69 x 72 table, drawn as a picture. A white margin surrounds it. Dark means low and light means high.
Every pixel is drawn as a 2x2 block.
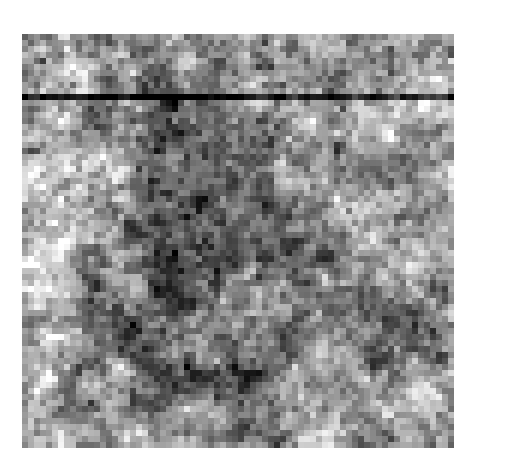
No overall slope runs across the table. Row 11 differs from the rows beside it. The centre is the ninth with the lowest average. The field is mottled with small blotches. Neither half mirrors the other.
